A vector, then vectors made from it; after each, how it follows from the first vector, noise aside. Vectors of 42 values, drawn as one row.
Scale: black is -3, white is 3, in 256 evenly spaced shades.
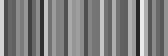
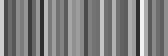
copied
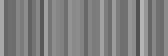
shrunk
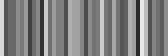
copied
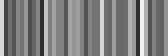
copied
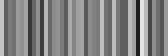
copied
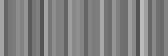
shrunk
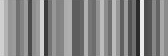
sign-scrambled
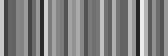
copied
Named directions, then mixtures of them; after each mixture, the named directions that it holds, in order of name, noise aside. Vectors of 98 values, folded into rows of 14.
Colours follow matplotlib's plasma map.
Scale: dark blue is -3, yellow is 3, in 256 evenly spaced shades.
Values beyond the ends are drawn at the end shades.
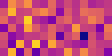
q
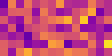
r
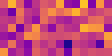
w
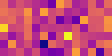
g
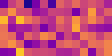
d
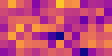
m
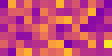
m, r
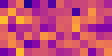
d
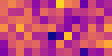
g, m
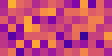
q, w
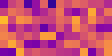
d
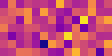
g, r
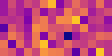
g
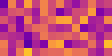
r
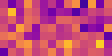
w
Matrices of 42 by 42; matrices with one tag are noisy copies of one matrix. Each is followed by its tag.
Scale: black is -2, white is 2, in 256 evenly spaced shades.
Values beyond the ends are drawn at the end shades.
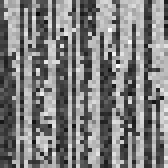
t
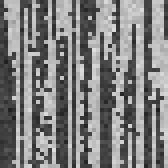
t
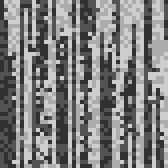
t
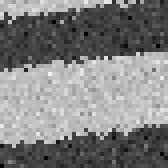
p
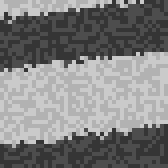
p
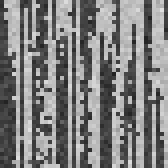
t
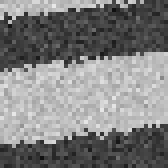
p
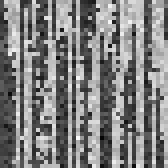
t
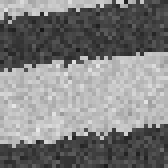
p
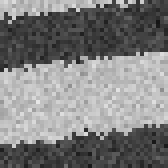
p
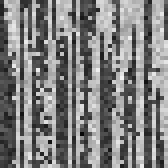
t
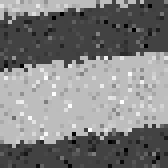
p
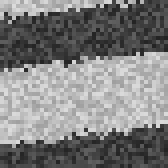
p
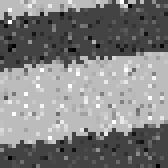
p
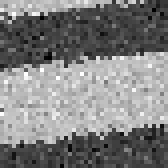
p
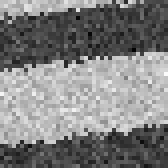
p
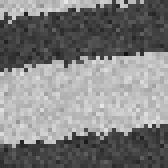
p
